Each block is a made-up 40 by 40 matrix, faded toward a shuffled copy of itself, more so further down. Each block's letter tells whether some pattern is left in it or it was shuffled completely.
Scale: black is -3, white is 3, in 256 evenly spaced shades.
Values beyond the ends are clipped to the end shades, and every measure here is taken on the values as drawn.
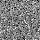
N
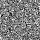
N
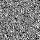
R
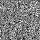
N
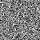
N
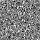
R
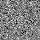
R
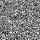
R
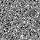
N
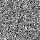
N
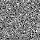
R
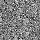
N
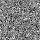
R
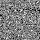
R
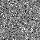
N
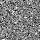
N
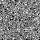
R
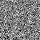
R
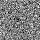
N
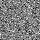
N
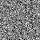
N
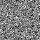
N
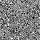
N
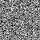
N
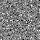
R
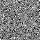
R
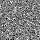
N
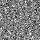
N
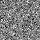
N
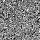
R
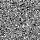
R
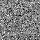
N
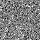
R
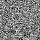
R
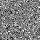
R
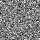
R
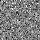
N
